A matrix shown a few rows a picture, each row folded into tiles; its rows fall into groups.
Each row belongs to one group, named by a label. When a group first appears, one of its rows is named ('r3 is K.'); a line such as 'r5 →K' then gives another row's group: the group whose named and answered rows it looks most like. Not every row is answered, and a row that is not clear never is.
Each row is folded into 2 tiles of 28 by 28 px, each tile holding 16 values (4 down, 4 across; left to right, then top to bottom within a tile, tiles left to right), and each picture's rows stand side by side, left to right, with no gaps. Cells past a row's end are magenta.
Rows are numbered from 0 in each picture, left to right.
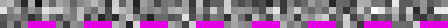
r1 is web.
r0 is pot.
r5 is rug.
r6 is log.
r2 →pot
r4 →pot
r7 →pot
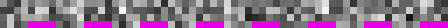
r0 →log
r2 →web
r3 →web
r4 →pot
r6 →rug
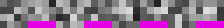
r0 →log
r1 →web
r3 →log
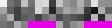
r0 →log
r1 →web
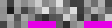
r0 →log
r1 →pot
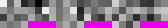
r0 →pot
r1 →pot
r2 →pot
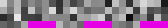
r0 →pot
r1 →rug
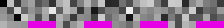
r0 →rug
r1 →rug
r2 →rug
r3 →web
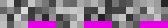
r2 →log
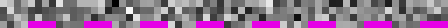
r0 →web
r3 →web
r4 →log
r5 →rug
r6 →rug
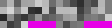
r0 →web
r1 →pot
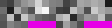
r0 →log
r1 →log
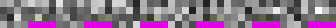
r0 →web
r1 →log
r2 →pot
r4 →pot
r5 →log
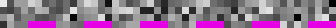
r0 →log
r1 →rug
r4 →log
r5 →rug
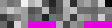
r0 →web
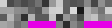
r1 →pot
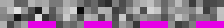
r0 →web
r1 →pot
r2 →log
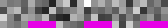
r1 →web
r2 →web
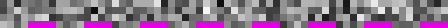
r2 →log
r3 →log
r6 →log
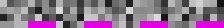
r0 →web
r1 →pot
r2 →rug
